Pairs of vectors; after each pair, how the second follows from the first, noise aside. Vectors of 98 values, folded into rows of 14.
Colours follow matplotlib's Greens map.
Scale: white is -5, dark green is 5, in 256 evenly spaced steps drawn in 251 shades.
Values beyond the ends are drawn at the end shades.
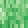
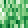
scaled up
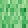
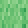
shrunk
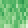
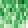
scaled up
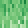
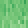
shrunk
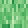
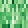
scaled up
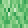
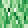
scaled up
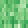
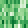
scaled up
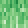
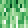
scaled up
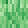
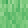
shrunk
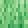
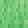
shrunk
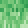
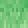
shrunk
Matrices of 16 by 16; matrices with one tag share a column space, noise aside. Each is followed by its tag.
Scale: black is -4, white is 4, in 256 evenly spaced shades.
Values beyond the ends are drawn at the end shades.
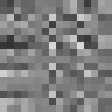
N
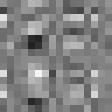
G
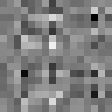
G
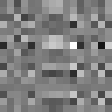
N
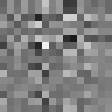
N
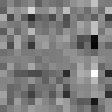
G
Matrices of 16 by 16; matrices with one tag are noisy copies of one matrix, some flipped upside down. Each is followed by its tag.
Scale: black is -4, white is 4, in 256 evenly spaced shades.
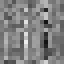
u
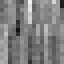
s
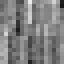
s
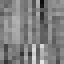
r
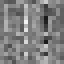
u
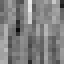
s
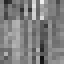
r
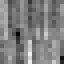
s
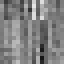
r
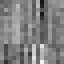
r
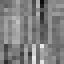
r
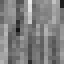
s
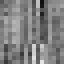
r
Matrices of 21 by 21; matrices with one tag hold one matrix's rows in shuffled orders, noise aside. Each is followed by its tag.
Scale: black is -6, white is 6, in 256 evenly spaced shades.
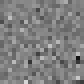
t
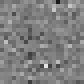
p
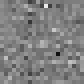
p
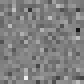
t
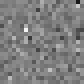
t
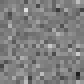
t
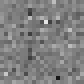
p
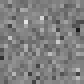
t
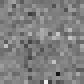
p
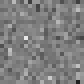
t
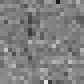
p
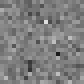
p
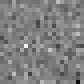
t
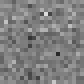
p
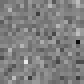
t
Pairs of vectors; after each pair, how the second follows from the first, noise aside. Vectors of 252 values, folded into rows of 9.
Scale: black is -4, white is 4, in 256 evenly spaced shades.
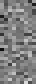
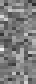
sign-scrambled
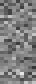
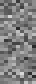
copied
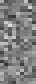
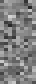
negated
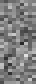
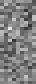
reversed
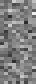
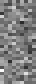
reversed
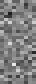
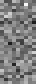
negated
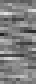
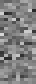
sign-scrambled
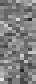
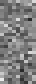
copied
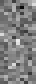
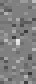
partly zeroed
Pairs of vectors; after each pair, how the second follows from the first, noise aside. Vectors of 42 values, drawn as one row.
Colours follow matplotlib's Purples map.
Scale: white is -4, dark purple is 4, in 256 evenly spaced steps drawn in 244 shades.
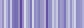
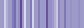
partly zeroed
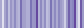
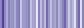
negated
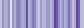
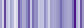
shuffled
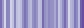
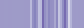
partly zeroed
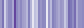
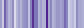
negated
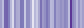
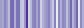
shuffled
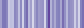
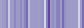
partly zeroed
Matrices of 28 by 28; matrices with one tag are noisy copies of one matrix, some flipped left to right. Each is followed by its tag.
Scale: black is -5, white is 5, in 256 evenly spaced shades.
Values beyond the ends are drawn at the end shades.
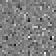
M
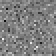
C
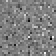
M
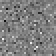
C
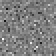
C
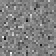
M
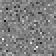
C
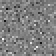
C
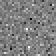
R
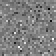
C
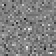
R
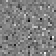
M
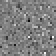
M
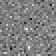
R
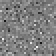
C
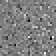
M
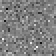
C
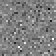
C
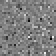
M
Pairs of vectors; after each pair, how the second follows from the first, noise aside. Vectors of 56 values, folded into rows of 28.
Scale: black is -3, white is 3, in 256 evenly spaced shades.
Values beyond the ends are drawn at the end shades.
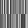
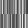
shuffled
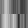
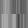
shrunk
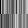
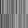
shrunk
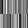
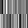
copied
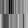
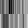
copied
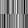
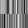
copied
